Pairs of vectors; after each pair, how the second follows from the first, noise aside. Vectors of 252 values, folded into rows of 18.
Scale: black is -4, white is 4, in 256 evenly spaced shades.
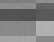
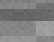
shrunk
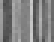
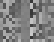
sign-scrambled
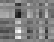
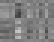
shrunk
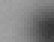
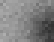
copied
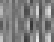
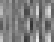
copied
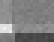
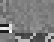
sign-scrambled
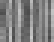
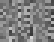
sign-scrambled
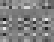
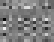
copied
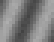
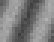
copied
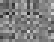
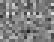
sign-scrambled
